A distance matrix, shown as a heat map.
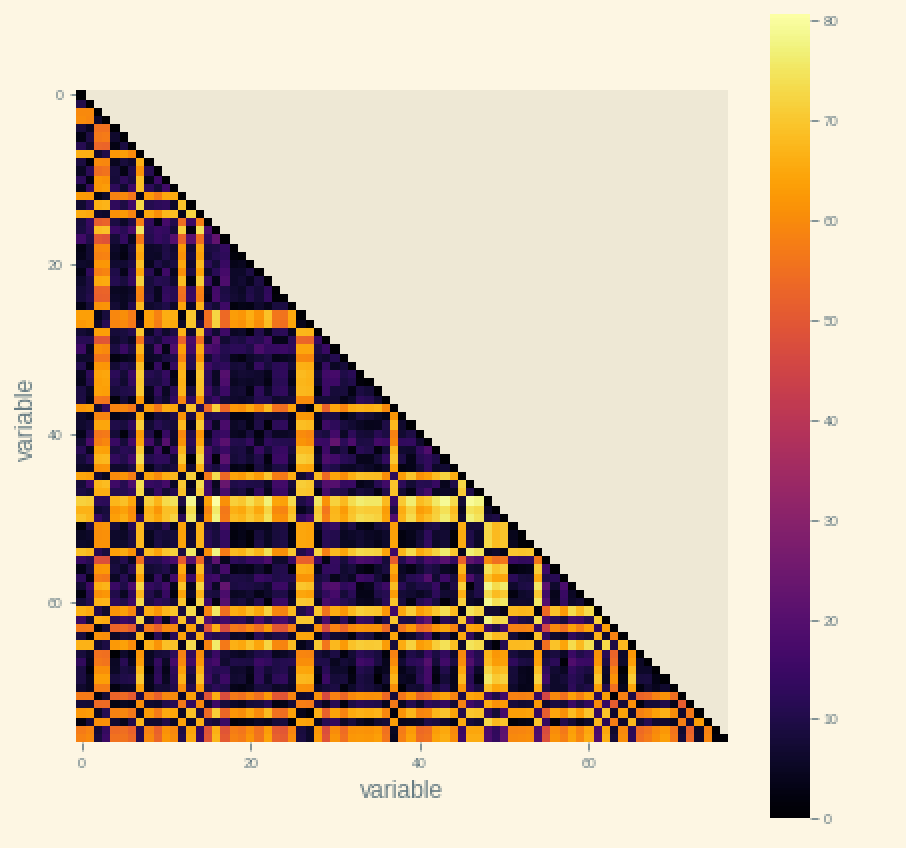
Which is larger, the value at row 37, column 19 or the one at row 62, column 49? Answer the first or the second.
the second
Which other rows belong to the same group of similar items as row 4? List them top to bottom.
0, 1, 5, 6, 8, 9, 10, 11, 13, 15, 16, 17, 18, 19, 20, 21, 22, 23, 24, 25, 28, 29, 30, 31, 32, 33, 34, 35, 36, 38, 39, 40, 41, 42, 43, 44, 46, 47, 51, 52, 53, 55, 56, 57, 58, 59, 60, 62, 64, 66, 67, 68, 69, 70, 72, 74
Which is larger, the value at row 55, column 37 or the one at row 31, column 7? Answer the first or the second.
the second
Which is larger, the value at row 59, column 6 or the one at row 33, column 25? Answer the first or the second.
the first
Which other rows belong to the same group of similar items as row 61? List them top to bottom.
2, 3, 7, 12, 14, 26, 27, 37, 45, 48, 49, 50, 54, 63, 65, 71, 73, 75, 76
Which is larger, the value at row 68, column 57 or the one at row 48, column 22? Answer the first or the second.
the second
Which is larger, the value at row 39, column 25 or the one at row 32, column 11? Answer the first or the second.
the second
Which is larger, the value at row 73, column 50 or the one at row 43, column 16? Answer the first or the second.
the first
